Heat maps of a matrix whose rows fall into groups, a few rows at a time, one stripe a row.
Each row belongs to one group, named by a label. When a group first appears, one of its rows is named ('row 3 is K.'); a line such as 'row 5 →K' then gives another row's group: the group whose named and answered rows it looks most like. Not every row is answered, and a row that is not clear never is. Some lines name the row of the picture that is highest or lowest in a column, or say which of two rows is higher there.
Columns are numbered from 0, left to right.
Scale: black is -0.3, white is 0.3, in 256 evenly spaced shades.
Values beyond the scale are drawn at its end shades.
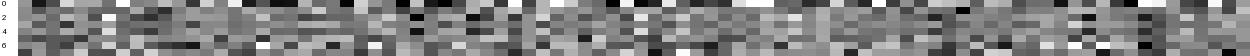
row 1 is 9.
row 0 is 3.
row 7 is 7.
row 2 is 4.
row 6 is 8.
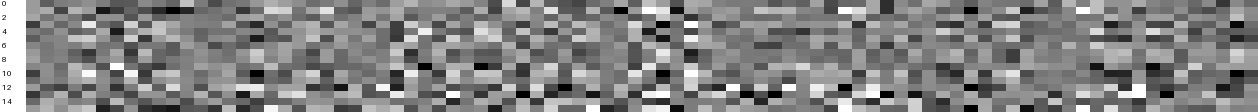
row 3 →7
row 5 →7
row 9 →4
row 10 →7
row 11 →7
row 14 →3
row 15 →9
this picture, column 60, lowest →14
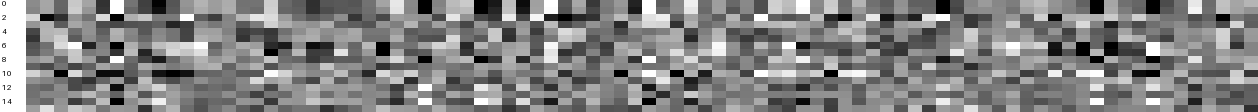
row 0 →4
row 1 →4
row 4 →3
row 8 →4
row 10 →9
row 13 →7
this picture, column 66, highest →7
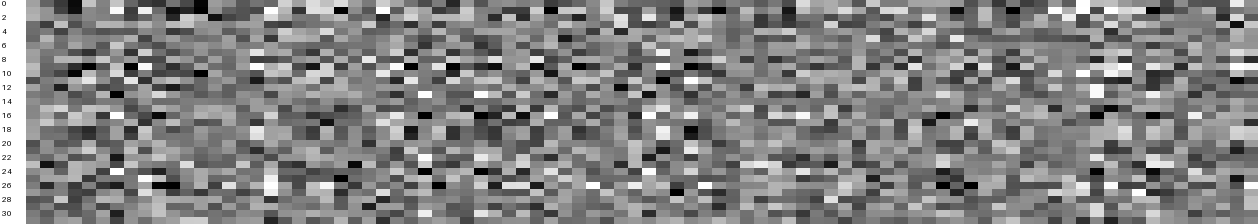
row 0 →8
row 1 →8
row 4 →9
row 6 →4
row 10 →8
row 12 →9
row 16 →4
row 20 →7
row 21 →7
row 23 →3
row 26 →9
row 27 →8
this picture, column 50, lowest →23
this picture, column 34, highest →26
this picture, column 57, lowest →23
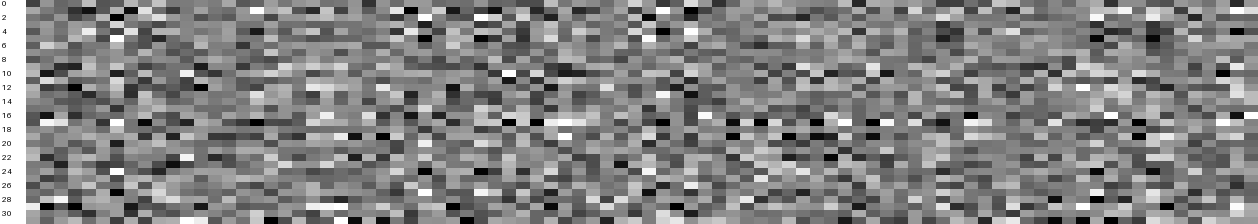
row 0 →7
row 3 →4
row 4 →7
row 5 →4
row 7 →8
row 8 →3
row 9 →8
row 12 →8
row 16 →9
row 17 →3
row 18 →4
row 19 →3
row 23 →9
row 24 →4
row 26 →7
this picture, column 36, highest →10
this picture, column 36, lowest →17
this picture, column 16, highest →1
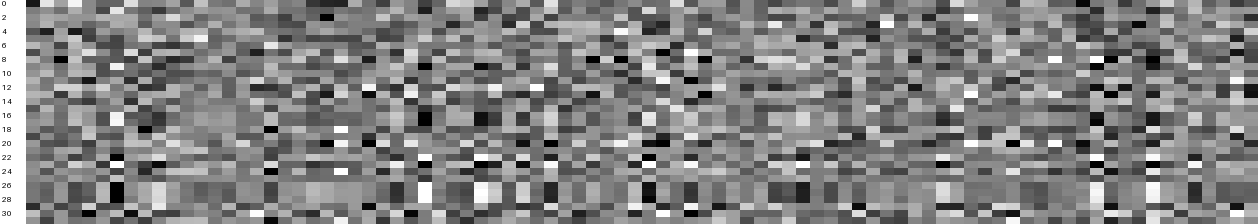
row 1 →4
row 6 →9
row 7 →7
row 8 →9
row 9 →4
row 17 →4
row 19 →7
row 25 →4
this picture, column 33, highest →12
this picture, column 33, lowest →23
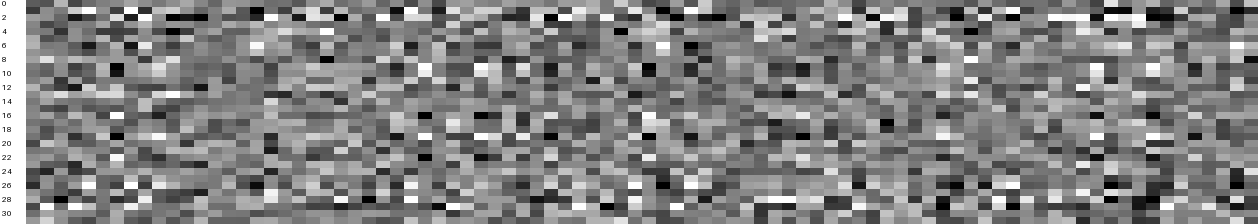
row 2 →8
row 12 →8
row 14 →8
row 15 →9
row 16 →4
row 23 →8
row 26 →7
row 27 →8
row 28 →9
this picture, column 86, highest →6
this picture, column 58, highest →2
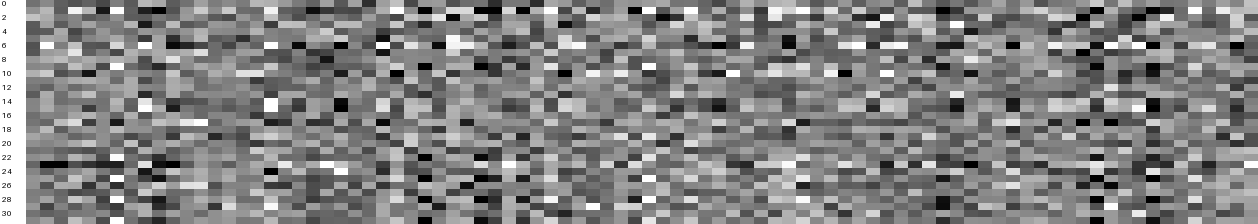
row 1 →4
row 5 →3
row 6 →8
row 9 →4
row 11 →7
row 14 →8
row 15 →8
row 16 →7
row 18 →8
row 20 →7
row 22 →4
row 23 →9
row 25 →4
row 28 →4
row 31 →4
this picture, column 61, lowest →23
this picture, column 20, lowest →1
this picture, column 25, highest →6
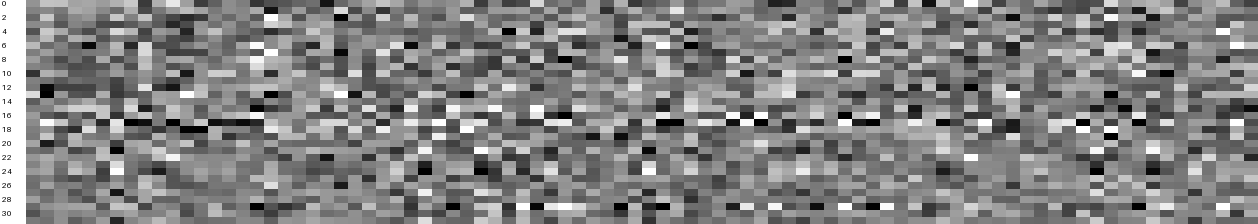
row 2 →8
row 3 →9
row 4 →3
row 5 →9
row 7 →8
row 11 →9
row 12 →9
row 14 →7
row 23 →4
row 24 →4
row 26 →8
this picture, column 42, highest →8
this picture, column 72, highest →24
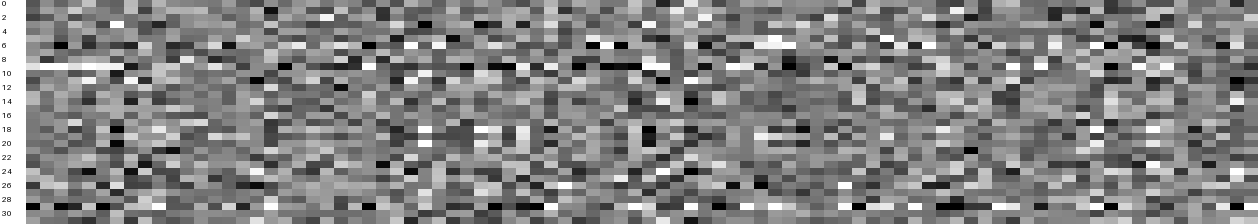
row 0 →7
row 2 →9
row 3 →4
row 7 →8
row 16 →8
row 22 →7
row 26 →3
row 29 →7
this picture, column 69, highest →29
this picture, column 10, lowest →21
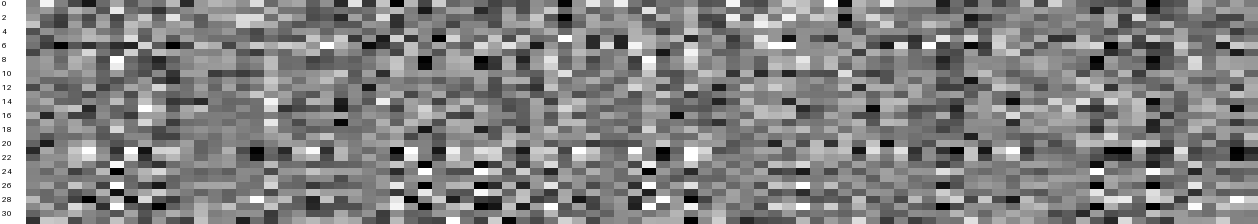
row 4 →7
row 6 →9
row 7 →7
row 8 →4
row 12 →7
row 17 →8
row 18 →4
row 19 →9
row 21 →7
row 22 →7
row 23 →4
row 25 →8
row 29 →4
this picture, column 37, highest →29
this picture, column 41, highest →6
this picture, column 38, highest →5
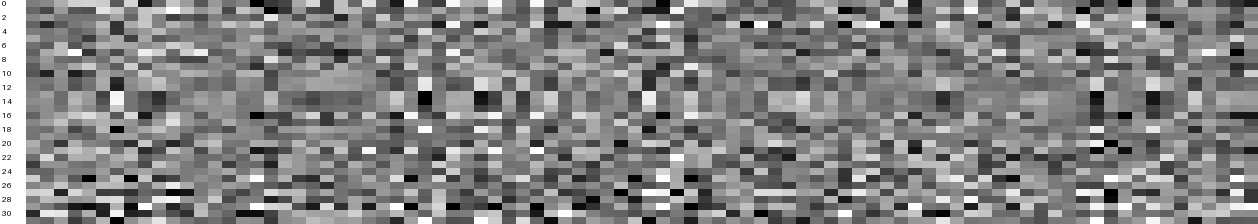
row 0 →7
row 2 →8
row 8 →8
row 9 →7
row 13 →4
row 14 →4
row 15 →4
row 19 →3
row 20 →9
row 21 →7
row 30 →3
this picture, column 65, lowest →30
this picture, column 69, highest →7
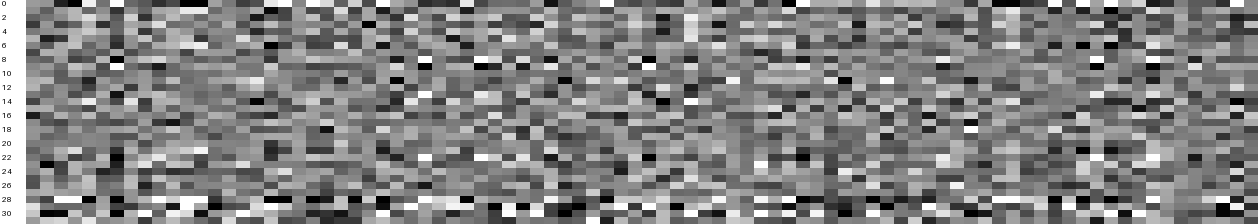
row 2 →7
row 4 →7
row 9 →4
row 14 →7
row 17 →9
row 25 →7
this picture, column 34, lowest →31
